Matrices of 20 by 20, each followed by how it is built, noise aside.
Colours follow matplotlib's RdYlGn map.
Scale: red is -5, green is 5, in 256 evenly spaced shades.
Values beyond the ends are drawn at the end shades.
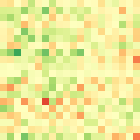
low rank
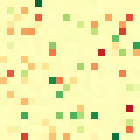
sparse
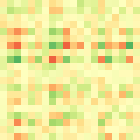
low rank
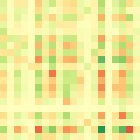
low rank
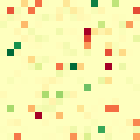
sparse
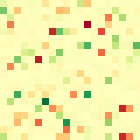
sparse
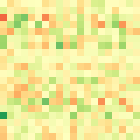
low rank
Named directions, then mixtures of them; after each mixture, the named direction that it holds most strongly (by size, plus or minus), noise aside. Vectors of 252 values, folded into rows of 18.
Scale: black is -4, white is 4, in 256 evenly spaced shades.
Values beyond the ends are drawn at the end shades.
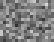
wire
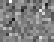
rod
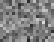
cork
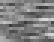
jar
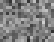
cork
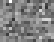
rod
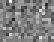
rod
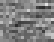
jar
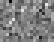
rod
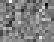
rod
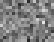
cork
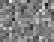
rod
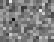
rod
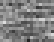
jar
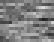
jar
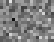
rod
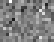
rod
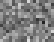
cork
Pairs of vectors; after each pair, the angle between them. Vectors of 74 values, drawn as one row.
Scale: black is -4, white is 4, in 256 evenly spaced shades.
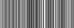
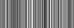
partly opposed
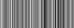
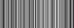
partly opposed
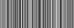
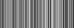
orthogonal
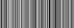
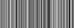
orthogonal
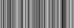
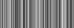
nearly opposite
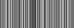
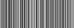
nearly opposite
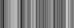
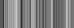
nearly parallel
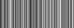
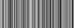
nearly opposite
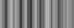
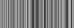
orthogonal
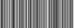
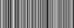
nearly opposite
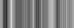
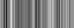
nearly parallel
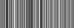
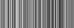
partly opposed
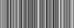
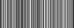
orthogonal
